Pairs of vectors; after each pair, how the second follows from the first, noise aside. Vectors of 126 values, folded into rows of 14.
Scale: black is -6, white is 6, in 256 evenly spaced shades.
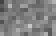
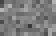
sign-scrambled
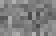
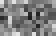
scaled up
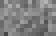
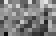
scaled up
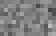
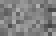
sign-scrambled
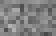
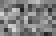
scaled up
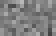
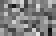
scaled up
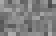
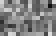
scaled up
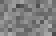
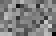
scaled up
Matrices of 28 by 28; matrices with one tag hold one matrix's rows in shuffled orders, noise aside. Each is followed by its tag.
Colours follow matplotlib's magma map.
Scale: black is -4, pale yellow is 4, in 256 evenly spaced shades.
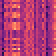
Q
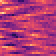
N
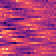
N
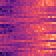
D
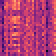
Q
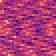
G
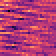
N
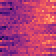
D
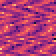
G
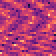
G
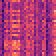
Q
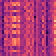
Q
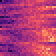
D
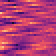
N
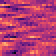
N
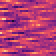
N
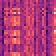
Q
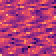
G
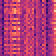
Q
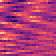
N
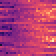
D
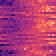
D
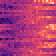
D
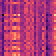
Q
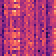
Q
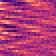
N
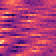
N
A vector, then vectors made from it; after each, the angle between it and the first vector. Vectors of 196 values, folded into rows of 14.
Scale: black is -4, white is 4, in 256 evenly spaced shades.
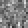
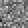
partly opposed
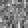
nearly parallel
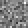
partly aligned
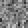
nearly opposite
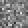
orthogonal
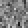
nearly opposite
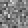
partly aligned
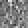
orthogonal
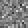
orthogonal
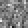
nearly parallel
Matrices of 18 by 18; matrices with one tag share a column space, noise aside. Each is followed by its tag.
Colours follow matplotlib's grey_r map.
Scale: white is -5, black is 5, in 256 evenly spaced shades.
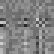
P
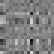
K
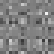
K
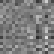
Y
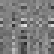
P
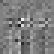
P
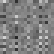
Y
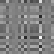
Y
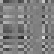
Y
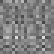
Y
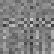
P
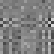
P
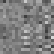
Y
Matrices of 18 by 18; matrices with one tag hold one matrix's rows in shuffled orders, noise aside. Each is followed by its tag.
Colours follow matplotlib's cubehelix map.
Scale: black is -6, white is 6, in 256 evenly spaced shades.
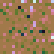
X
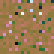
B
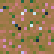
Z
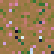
B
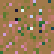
B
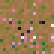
X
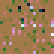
X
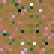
Z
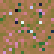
B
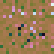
X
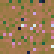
X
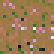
X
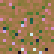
Z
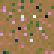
Z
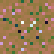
Z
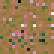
X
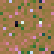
B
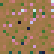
X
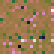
X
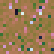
B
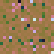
X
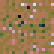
X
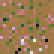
Z
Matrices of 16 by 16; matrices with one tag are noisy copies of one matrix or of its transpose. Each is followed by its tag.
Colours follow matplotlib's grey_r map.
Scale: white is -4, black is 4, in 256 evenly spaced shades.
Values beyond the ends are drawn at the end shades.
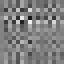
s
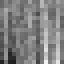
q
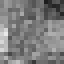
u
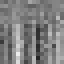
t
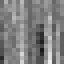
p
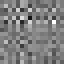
s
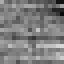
q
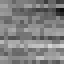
q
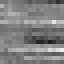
p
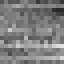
q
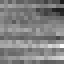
q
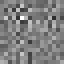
s
